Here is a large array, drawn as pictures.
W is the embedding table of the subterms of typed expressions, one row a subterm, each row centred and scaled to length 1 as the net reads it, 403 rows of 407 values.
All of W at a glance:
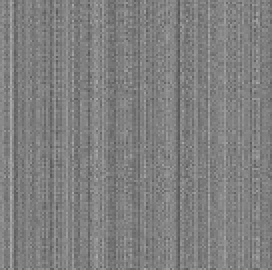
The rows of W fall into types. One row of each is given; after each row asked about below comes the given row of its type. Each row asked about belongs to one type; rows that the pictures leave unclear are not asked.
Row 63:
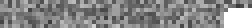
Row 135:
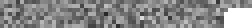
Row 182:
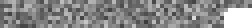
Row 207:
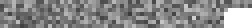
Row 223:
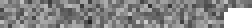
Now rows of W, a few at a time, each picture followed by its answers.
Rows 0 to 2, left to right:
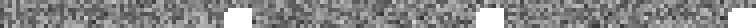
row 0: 63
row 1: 207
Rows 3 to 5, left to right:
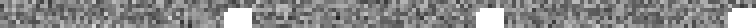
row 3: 63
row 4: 182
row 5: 63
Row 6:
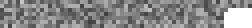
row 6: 223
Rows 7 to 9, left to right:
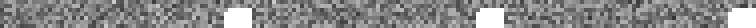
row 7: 182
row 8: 223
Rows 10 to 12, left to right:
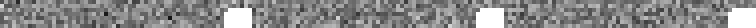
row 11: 135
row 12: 135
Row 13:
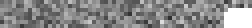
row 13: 207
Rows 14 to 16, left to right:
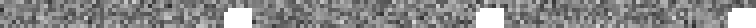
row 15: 207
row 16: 63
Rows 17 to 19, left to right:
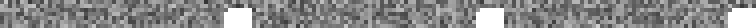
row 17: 63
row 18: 207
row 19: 63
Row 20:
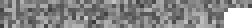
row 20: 63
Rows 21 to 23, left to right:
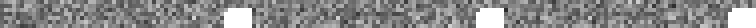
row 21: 182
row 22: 135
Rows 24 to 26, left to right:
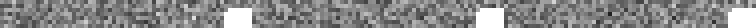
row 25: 207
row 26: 182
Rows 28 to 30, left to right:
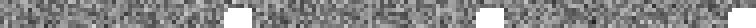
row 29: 207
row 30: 223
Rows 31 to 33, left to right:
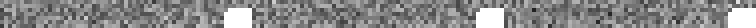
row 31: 182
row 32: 223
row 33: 63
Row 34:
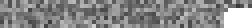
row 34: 63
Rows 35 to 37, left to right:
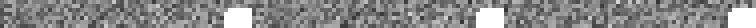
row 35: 182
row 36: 135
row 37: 135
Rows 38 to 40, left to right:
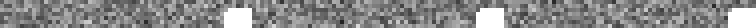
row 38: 182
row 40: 207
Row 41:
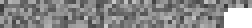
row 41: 135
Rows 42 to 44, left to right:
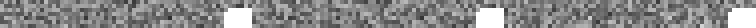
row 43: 207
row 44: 135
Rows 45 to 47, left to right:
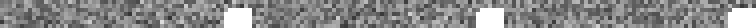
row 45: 207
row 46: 135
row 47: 63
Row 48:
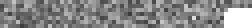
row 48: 207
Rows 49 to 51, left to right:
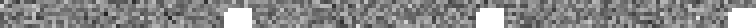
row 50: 223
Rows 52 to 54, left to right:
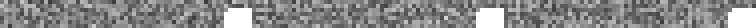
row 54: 63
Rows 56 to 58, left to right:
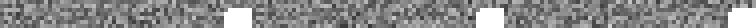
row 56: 135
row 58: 135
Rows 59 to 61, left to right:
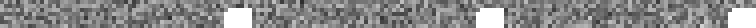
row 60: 135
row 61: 135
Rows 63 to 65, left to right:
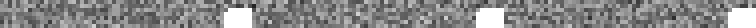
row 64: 207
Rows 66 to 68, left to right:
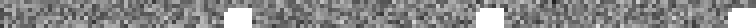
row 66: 182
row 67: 207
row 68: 207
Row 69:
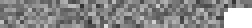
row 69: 223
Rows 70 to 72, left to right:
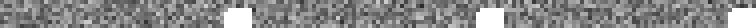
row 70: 182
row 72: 63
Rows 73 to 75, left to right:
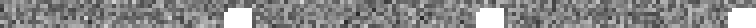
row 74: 182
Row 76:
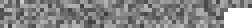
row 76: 223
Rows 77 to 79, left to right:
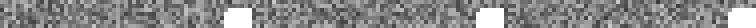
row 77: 207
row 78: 223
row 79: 182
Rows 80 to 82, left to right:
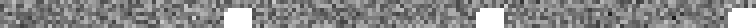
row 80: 207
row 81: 223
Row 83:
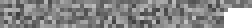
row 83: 135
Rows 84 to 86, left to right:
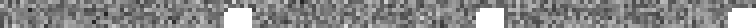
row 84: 63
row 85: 207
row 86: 63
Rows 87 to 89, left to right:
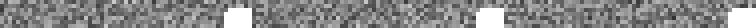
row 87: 135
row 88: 182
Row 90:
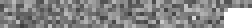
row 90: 207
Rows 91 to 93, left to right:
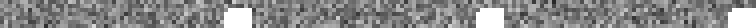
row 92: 135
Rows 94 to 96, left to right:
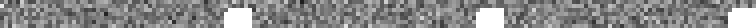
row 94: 223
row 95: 207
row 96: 135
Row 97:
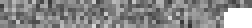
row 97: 63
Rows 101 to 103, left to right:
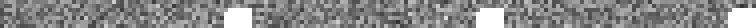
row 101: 182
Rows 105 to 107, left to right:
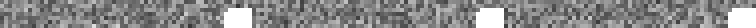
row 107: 182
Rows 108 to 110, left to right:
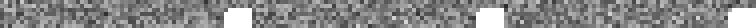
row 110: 207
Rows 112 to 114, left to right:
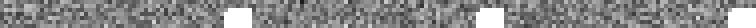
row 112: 182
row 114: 207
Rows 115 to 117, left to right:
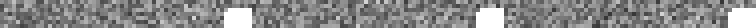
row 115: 207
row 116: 135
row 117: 135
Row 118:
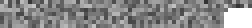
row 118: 63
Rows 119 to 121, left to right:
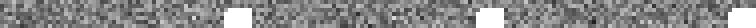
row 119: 207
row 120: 135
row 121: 223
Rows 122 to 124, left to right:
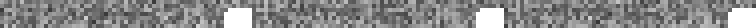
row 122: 135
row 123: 63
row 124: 63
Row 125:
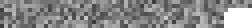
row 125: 182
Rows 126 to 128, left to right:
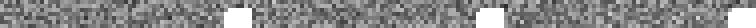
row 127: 223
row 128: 207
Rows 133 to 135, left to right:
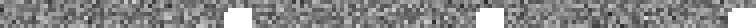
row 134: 223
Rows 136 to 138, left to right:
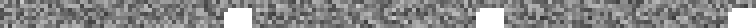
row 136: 223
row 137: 207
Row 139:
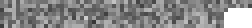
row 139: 63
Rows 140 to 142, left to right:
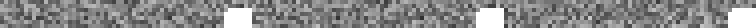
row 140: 207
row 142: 182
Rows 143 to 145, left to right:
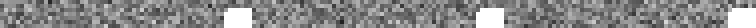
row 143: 207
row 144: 223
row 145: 207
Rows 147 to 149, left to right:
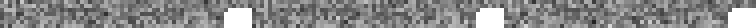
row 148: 63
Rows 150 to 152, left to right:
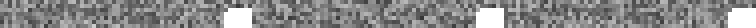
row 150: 63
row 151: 207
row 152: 63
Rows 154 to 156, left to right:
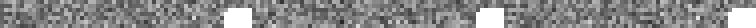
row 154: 182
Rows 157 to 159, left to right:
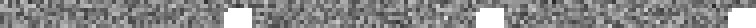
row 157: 63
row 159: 207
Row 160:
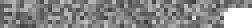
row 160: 182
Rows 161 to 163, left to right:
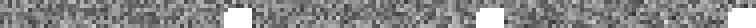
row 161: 63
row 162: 182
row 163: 207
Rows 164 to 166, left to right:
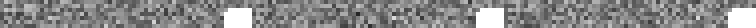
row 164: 182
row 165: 135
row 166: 182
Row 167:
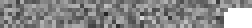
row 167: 135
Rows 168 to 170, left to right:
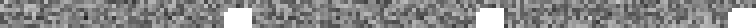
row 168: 182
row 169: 207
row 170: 63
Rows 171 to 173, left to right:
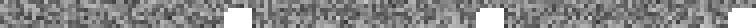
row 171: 207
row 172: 63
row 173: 182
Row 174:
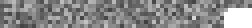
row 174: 182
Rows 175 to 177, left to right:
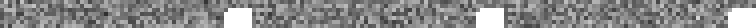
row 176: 135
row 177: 182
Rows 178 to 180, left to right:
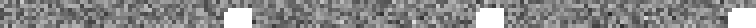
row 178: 223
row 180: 135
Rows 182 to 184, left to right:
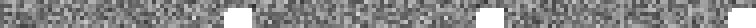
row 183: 207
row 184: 207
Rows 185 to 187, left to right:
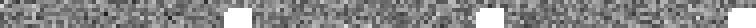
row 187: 207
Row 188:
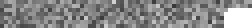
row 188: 182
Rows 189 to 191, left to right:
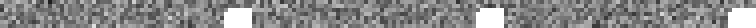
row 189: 207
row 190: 63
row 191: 135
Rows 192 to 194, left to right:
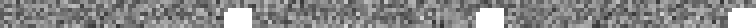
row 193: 63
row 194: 135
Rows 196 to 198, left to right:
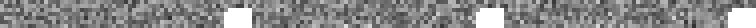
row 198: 63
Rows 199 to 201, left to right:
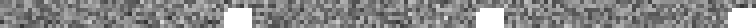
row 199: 207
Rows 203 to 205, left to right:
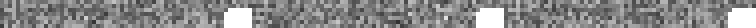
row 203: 63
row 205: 63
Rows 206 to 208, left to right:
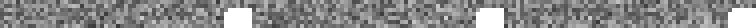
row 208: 63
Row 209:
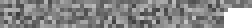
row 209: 135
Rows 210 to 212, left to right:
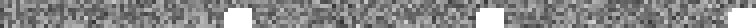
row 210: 63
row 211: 223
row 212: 182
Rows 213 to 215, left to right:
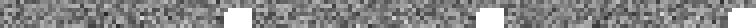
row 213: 135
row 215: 135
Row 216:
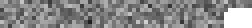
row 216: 223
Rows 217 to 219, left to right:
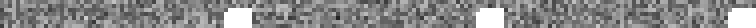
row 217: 63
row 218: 182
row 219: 207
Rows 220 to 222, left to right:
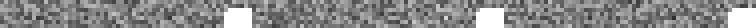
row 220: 207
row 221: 207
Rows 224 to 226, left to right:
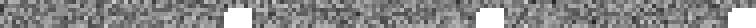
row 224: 135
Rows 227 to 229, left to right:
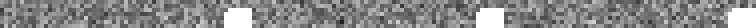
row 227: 135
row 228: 223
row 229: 182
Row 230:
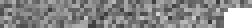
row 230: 135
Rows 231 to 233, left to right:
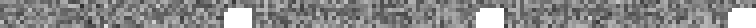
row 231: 223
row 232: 63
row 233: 63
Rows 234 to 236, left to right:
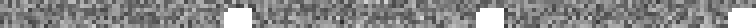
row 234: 63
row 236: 182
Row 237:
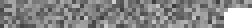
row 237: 182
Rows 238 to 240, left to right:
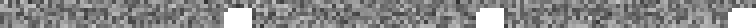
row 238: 63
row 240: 63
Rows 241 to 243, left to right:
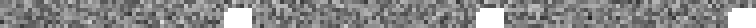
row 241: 207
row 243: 182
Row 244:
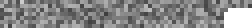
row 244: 223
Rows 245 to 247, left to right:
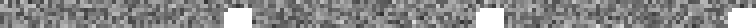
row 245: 63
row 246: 207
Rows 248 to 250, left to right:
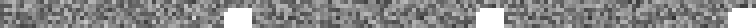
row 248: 182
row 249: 207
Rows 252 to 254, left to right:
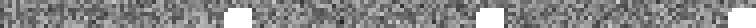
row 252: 63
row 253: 223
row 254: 182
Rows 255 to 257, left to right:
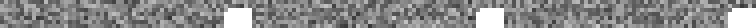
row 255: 207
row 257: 63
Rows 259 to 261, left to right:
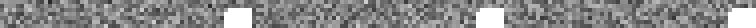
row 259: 207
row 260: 182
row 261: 207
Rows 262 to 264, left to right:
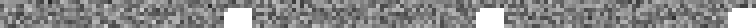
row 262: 207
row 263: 223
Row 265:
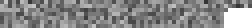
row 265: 63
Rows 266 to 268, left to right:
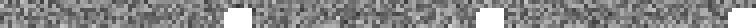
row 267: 135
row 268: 223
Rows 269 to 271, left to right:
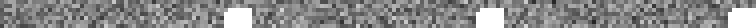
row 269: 182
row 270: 135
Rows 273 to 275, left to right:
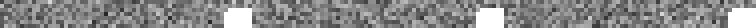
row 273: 182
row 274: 207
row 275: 135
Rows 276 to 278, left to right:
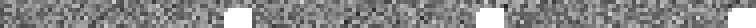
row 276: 182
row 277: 182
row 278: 207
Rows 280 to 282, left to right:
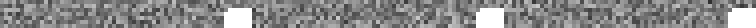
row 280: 135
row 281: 182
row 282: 63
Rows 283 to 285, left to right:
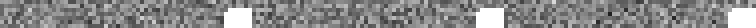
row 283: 135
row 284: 135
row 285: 182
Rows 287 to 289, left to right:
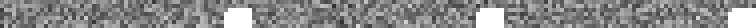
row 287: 182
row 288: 223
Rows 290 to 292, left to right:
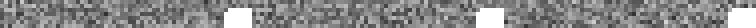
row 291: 135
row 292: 207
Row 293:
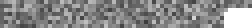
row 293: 182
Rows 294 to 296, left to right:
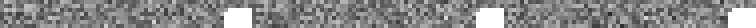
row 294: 182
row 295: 182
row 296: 135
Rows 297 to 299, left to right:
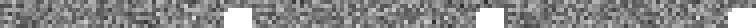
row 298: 223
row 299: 182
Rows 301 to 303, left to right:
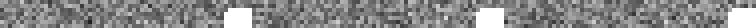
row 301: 223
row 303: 207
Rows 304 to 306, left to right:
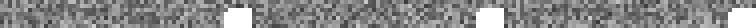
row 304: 63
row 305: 182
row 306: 63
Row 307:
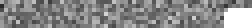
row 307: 207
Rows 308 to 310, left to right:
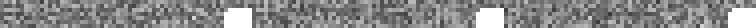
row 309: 63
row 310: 135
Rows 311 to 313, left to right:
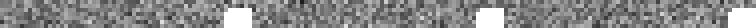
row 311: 207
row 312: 207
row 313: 135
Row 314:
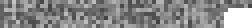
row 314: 63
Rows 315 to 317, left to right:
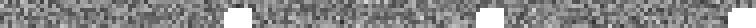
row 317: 135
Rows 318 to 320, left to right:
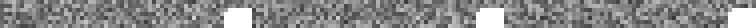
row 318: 182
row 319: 182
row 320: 207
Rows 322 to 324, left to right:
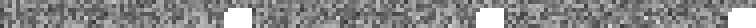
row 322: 63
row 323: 135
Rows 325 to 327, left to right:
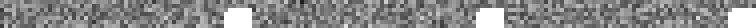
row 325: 182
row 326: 207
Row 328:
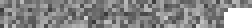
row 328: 135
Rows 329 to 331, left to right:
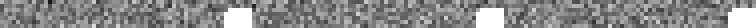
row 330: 207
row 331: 135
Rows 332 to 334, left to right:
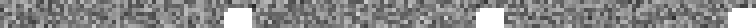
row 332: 207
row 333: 207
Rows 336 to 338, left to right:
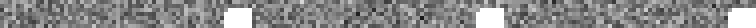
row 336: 207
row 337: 182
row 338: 207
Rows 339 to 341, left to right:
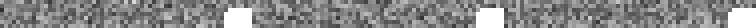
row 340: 207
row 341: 63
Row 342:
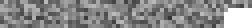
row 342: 207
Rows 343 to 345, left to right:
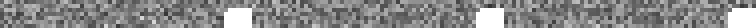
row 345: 63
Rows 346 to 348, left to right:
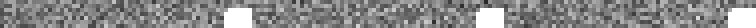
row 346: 182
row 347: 223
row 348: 207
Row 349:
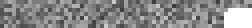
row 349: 182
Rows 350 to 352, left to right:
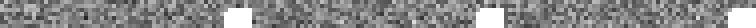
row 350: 182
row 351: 207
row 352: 182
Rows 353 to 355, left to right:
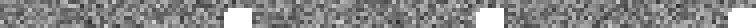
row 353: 223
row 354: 182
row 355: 182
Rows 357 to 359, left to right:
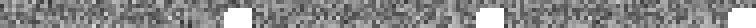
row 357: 63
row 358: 182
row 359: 63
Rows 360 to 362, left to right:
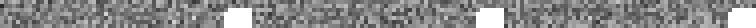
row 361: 135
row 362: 63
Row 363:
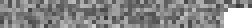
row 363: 63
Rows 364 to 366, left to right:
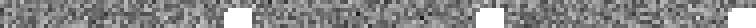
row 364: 135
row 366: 207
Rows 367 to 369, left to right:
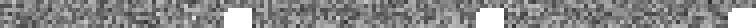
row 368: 63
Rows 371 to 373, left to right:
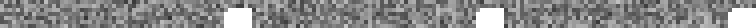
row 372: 207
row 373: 63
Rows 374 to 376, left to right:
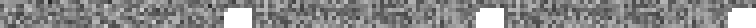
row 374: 207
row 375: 63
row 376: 63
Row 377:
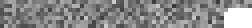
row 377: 182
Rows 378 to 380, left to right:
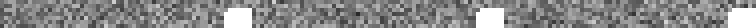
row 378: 182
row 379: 135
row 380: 207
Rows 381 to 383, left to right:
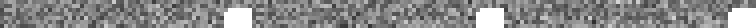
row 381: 182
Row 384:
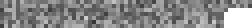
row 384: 63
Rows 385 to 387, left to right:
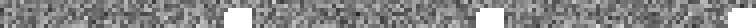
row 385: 135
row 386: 135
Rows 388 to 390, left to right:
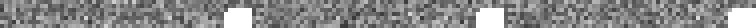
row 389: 135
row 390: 182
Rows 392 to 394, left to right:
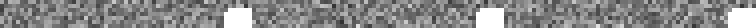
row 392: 135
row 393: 223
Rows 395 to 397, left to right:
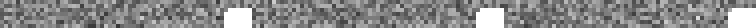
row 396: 223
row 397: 207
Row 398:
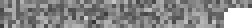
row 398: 63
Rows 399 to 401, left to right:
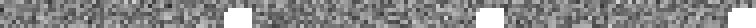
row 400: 207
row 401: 135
